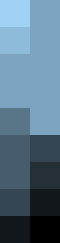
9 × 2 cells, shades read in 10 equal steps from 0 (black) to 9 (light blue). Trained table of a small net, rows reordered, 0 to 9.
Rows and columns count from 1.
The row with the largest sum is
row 1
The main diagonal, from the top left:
9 7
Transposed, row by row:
9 8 7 7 5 4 4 3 1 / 7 7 7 7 7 3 2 1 0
